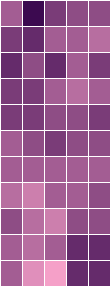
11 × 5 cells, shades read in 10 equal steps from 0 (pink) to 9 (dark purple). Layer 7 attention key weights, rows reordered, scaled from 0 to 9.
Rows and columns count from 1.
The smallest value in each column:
3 1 0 3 3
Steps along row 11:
down down up same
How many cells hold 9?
1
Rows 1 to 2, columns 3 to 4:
6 5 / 4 4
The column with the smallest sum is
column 3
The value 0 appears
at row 11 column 3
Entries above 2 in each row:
5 5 5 5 5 5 5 4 4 5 3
